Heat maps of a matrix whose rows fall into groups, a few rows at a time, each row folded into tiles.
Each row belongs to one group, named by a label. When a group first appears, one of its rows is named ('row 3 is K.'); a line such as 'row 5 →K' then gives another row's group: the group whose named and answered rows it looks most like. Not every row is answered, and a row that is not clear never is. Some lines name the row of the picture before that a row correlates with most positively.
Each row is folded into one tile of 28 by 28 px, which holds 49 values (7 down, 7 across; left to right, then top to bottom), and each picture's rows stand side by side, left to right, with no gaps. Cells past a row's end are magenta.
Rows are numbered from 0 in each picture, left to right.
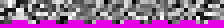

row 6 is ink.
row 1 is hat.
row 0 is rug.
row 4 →ink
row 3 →ink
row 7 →hat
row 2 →rug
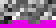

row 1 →rug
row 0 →rug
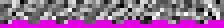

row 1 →rug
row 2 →ink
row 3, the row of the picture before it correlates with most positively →1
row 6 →hat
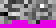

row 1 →hat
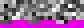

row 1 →hat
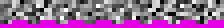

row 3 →hat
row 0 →ink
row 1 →rug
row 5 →ink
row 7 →ink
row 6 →hat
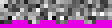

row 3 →hat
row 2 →rug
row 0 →rug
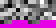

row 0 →ink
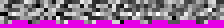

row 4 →hat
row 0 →hat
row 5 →hat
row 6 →rug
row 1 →ink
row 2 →hat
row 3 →hat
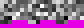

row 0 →rug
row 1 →hat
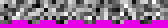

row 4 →ink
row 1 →ink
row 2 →ink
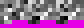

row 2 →rug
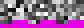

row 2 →rug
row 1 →hat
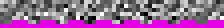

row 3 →rug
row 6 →ink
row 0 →rug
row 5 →hat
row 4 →hat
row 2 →ink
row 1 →hat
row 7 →rug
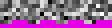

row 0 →ink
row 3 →hat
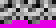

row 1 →ink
